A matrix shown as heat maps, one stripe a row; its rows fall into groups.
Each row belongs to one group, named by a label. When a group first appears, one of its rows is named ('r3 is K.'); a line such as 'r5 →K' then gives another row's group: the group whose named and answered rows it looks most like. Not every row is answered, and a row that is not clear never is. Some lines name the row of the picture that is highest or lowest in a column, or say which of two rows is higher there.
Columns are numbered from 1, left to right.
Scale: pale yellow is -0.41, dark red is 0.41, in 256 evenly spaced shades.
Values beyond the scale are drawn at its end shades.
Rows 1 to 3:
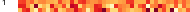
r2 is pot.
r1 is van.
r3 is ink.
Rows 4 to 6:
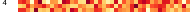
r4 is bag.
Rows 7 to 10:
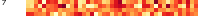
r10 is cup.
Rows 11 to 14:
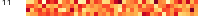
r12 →pot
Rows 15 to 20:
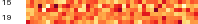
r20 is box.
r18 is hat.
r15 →van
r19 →ink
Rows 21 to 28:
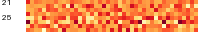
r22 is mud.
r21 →cup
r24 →cup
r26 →cup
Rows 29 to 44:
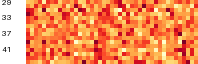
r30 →hat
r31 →pot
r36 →box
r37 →box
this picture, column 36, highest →31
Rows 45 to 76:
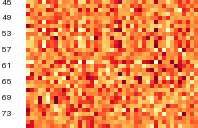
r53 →bag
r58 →ink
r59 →ink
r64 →van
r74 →mud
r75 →van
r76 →van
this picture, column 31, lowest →65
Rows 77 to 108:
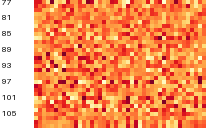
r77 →pot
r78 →box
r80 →hat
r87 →box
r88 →mud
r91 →bag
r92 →pot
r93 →bag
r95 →ink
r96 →hat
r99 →van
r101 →ink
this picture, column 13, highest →101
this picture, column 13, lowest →97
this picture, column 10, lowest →101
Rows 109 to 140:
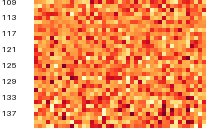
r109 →mud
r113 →van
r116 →bag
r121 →cup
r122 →pot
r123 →box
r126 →ink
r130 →ink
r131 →cup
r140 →mud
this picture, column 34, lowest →128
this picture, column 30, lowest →134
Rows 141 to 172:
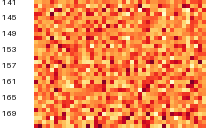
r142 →box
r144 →pot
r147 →cup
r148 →van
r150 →pot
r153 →hat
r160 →bag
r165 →box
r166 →mud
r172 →van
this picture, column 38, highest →142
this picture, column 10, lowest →162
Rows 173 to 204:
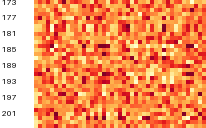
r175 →bag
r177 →van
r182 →bag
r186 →hat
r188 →hat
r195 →ink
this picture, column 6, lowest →184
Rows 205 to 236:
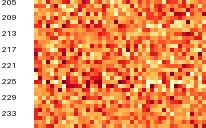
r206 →bag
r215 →box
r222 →mud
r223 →ink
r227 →hat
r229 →ink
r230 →bag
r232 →van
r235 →bag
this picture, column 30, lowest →225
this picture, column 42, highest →218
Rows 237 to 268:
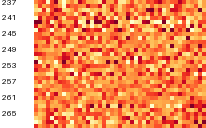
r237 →bag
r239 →bag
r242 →van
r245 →pot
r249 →mud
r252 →cup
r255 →mud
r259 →van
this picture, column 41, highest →267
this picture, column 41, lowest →255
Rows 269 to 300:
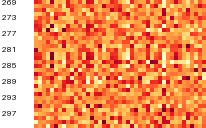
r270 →hat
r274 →van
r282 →pot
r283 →pot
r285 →pot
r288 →box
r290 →cup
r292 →van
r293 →mud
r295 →van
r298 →ink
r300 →bag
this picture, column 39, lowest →284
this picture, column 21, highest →284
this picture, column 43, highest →286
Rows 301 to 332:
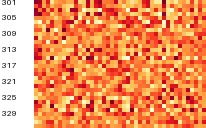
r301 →van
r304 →van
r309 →hat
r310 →cup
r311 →bag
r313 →van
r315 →pot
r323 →ink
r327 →pot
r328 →bag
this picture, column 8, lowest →311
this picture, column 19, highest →328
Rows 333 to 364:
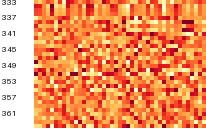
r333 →hat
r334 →pot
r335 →pot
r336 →pot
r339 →cup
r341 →hat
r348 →cup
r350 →hat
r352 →ink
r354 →cup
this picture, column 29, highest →343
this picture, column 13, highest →350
